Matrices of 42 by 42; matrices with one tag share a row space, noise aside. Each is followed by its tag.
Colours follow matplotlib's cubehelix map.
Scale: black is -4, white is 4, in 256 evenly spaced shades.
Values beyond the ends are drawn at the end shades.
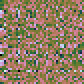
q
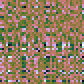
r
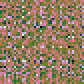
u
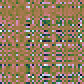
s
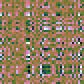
s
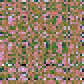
r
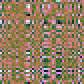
s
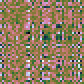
s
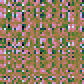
u
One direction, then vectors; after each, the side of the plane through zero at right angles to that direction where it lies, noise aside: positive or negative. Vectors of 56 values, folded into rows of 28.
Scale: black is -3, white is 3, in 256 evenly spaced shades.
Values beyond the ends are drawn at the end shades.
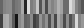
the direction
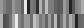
negative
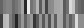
positive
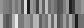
negative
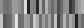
negative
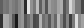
positive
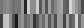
positive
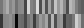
positive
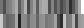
negative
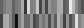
positive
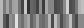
negative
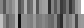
negative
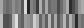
negative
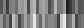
negative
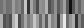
negative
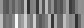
negative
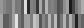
negative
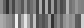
negative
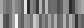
negative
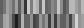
positive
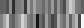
positive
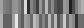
negative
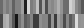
positive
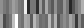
negative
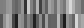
positive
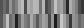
positive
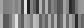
negative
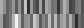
negative
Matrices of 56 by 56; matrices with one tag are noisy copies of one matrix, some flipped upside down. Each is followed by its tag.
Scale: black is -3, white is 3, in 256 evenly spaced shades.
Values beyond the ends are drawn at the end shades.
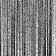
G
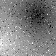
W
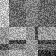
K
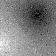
W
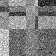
K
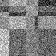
K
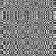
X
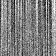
G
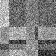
K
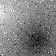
W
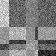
K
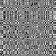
X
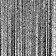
G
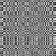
X
